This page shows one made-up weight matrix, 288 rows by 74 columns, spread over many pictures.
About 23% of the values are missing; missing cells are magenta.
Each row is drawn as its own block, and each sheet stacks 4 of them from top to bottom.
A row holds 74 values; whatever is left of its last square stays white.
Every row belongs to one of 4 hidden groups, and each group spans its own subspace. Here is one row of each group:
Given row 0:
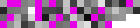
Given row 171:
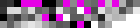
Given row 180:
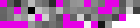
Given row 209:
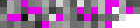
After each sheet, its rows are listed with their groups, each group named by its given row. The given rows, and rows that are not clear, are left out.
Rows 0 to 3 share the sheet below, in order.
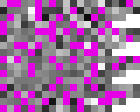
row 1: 209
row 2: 0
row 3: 209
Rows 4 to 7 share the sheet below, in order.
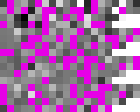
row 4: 209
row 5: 180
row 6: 180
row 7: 180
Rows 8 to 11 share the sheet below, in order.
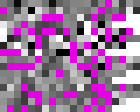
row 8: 180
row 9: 209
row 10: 0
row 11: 209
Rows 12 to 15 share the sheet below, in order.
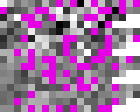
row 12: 209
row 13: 180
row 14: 209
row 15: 180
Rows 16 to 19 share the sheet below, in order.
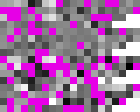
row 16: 171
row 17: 180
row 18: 180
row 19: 171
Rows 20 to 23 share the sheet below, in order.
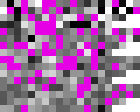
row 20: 0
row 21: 180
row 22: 171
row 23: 180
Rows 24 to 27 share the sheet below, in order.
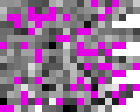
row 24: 180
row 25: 171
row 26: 0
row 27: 171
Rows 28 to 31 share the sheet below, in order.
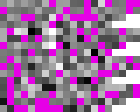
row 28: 209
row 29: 171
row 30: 0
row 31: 171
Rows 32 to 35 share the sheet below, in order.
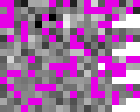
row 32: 171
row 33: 0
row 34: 0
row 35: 209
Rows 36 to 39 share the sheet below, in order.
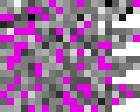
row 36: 180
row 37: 0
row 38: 0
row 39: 0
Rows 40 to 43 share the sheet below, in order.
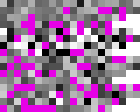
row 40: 209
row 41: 209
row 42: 0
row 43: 209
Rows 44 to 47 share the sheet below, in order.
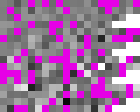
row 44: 180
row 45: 0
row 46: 0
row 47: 171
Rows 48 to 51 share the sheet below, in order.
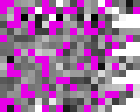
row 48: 209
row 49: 180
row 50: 0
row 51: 171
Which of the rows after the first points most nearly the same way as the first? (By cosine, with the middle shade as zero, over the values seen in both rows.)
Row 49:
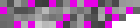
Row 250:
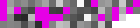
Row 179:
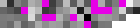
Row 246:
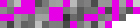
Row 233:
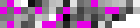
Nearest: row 179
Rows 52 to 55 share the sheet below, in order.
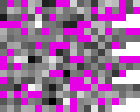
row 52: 171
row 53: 209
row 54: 171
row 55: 171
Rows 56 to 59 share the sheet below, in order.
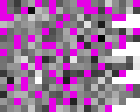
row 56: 180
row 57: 0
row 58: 171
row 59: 209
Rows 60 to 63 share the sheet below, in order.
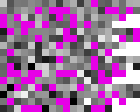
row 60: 209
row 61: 209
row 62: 180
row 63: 209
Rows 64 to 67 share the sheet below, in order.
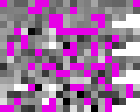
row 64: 171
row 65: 171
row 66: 0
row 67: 171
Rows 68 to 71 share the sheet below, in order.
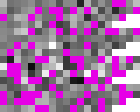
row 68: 209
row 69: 171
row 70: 0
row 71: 180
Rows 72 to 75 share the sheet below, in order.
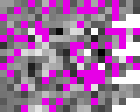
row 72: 171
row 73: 180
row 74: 0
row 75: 180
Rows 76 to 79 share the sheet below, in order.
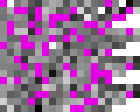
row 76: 0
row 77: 171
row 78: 171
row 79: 171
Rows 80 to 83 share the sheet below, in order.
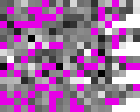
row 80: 171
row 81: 180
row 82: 0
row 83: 0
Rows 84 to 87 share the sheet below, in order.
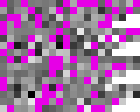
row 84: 209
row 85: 209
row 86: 171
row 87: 180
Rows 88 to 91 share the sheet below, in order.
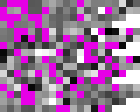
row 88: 0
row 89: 180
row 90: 209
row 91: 171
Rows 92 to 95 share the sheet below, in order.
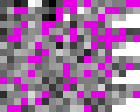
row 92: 171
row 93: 209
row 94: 209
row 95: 0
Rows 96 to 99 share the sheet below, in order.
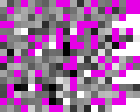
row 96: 209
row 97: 171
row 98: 209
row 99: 171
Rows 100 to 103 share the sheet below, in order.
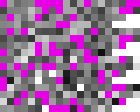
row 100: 0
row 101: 180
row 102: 171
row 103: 209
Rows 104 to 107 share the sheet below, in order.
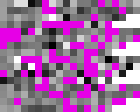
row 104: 171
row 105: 171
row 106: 180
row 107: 180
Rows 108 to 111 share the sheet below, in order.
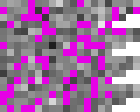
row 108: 180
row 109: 171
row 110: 171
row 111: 171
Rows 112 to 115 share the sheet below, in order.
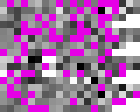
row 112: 0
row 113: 180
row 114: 171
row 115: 0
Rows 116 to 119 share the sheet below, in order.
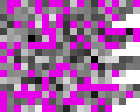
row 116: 171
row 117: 0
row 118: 180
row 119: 180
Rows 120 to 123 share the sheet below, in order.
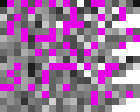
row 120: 209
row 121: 0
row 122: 0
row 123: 209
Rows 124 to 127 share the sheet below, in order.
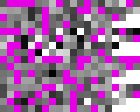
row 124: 0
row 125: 209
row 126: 171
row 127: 209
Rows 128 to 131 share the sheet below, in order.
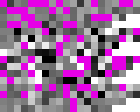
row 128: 209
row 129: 180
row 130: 171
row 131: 0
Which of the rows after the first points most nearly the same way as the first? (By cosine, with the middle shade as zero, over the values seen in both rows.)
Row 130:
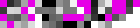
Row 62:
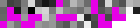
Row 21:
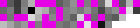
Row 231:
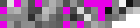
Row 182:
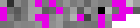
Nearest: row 231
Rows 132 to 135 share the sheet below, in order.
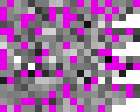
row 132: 180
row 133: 171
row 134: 180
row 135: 171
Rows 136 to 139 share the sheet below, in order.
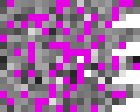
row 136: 209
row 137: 171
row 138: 209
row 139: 171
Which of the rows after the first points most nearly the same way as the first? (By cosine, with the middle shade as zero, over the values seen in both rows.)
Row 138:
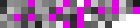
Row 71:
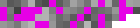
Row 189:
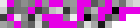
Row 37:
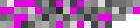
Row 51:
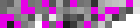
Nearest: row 51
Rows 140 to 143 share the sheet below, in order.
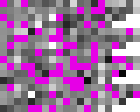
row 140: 171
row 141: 171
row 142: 180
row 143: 180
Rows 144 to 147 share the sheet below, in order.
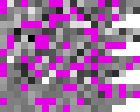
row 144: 0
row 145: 180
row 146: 209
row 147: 0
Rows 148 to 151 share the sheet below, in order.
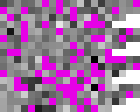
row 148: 209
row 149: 0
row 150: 180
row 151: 180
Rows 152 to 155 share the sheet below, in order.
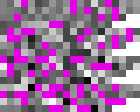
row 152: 180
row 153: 0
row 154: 0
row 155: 171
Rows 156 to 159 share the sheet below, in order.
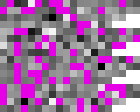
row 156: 171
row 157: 171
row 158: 0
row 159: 209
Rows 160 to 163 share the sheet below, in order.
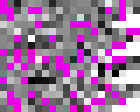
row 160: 180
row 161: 180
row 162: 180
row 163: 0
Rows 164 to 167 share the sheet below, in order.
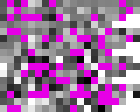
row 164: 171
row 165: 0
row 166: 180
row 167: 180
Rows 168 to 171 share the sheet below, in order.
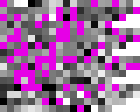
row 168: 171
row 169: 180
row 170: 0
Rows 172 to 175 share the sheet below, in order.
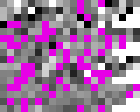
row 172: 180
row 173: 171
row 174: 0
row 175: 171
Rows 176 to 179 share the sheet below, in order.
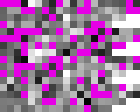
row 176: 171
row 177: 180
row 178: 171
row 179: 0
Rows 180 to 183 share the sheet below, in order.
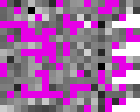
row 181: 180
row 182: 0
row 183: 180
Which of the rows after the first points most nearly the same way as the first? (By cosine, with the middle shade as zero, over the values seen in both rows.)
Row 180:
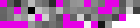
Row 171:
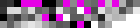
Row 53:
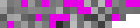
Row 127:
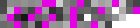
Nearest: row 53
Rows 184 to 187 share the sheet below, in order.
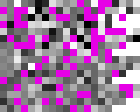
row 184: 180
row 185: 0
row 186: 180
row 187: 171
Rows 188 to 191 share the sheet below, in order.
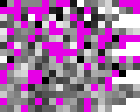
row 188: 209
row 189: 209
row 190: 209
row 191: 180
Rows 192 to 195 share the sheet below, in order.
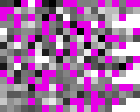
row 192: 171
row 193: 209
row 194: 180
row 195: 171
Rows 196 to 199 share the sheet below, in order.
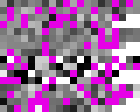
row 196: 209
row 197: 180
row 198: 209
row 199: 171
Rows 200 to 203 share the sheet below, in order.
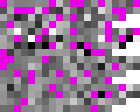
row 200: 209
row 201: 180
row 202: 0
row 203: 0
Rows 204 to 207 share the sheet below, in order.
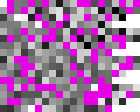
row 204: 209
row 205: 0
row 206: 209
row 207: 180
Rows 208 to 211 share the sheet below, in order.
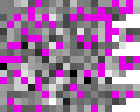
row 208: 171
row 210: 209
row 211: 171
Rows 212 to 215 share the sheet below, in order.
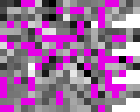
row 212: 171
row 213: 171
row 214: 0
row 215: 0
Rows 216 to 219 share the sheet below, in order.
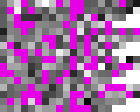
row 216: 180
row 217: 209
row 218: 0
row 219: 0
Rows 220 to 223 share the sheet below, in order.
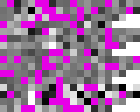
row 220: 180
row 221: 171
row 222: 180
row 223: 0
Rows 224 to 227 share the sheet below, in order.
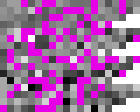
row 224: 180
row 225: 180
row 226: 171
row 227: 171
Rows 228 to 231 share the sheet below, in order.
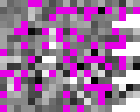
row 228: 0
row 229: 171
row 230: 171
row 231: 0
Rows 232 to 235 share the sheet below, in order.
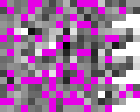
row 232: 0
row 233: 171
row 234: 171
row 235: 0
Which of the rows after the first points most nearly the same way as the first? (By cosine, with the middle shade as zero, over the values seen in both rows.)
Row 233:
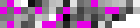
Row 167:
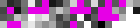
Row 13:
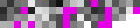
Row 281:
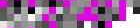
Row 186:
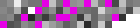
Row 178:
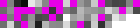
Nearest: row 186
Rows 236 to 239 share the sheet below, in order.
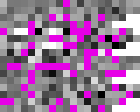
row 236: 209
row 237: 171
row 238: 171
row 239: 0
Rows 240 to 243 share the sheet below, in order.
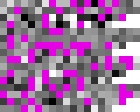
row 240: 209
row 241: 209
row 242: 171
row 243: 171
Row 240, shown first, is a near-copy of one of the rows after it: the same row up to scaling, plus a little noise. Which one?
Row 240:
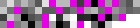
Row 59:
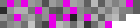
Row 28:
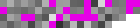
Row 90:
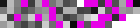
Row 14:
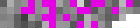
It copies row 28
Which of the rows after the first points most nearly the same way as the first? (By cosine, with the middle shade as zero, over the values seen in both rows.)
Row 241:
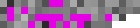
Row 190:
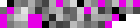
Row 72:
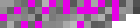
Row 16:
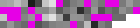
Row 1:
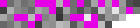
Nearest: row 190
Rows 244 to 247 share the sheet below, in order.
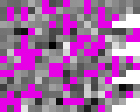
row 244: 180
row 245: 171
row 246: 171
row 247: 209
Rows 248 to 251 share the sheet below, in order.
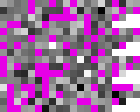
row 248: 0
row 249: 171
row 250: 209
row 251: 209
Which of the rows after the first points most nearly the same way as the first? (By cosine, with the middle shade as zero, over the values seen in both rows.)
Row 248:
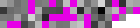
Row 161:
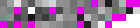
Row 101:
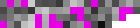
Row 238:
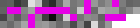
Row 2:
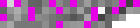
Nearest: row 101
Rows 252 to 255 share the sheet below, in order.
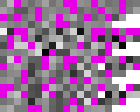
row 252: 209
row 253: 209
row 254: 0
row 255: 0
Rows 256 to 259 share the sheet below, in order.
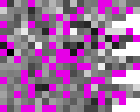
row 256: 0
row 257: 171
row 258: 0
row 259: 180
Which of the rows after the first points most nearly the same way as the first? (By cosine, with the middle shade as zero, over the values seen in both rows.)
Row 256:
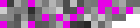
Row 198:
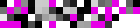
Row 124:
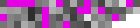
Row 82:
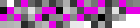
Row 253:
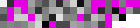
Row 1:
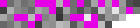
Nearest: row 124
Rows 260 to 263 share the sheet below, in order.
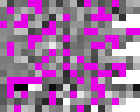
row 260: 209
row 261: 171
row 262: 171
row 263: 171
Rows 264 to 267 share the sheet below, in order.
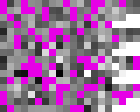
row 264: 209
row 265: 209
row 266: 209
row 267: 180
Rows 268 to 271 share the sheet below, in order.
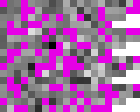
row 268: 0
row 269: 171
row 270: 0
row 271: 171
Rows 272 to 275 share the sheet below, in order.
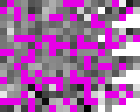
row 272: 0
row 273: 0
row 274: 209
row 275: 180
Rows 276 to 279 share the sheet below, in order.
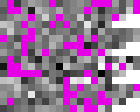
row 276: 180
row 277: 209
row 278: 0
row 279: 180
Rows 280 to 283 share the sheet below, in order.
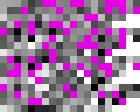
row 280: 171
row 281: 180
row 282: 180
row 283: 180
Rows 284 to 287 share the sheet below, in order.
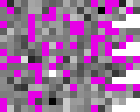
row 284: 0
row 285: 209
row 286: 171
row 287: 171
